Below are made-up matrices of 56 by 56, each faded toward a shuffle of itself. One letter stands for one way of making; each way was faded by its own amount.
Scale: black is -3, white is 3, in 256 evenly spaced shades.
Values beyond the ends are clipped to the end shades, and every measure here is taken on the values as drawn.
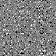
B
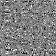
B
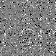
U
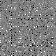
U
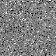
B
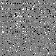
U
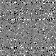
U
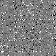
U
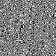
B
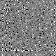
U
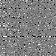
U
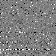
U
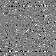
U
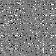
U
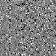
B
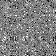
B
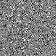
B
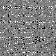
U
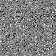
B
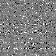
U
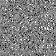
B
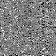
B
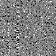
B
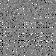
U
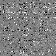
U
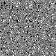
B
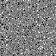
B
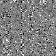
B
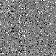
B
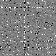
U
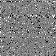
U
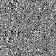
B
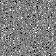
B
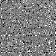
B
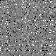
U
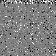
U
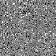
B
